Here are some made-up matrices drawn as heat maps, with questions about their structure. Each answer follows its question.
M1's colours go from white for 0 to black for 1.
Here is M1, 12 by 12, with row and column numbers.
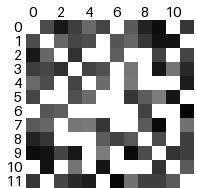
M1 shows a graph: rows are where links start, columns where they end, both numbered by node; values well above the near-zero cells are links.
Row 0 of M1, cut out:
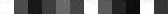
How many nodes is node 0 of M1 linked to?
9
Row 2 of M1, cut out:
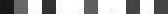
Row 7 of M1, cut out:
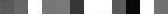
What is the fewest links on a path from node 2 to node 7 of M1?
2
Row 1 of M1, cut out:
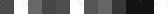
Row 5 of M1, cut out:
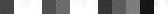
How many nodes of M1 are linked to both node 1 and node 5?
7
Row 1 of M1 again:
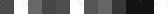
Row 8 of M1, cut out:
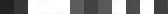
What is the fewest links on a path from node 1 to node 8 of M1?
1
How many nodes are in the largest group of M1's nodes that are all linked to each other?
5
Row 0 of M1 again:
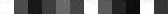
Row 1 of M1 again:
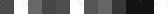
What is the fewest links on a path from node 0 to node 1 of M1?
1
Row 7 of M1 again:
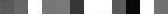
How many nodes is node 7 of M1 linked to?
8
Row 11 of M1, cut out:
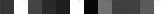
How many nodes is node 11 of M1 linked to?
9
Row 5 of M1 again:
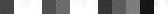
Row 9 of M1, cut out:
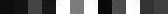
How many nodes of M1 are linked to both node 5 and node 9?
5
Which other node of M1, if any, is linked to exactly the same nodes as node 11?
node 1
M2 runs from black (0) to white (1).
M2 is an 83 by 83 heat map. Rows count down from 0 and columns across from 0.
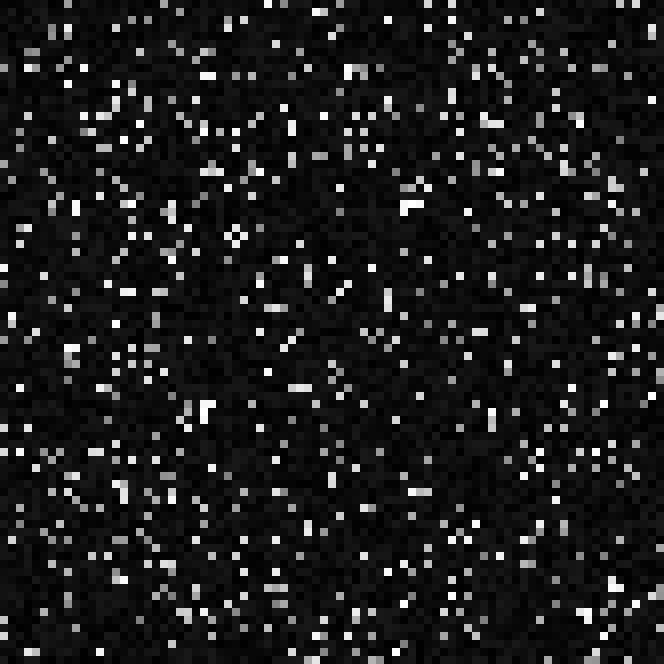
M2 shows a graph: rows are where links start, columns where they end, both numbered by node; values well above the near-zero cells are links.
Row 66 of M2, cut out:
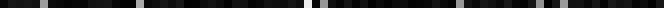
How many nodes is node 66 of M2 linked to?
7
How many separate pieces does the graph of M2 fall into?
1
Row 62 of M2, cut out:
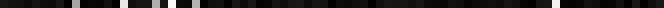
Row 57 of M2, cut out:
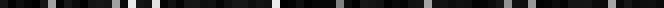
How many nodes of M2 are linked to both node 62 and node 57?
1
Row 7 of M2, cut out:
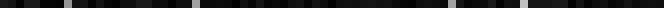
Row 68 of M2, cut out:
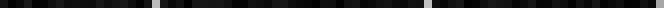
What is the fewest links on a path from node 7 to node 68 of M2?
4
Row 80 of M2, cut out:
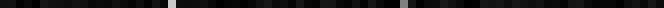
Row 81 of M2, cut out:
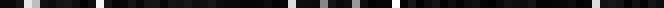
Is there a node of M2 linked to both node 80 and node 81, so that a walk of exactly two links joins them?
no
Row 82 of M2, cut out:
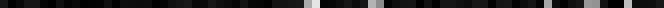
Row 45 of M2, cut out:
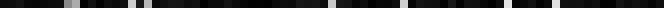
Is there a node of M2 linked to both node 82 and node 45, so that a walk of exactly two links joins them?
no
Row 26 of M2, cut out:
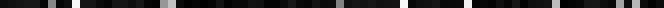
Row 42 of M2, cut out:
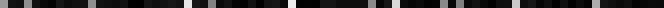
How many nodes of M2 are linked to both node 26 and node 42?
0
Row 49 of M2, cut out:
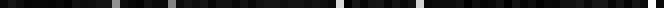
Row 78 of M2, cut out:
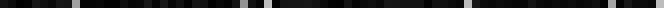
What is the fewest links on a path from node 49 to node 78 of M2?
4
